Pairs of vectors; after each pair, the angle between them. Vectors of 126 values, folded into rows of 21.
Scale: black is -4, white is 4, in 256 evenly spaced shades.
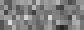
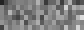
orthogonal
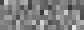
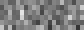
orthogonal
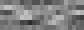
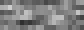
nearly parallel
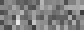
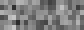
partly opposed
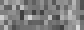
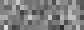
nearly parallel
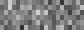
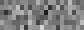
partly opposed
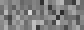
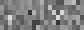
nearly opposite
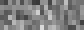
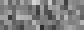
nearly opposite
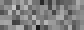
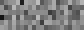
orthogonal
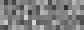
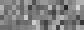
partly aligned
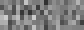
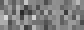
nearly parallel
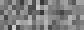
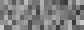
orthogonal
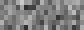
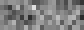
partly opposed
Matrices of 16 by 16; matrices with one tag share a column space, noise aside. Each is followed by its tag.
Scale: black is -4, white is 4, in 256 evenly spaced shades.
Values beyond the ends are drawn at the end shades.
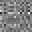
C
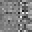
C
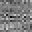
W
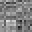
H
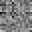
C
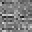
W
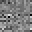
W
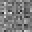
C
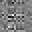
W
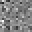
H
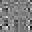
H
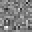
H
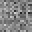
C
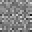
W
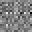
C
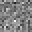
H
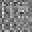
C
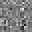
H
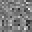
H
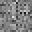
C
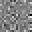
W
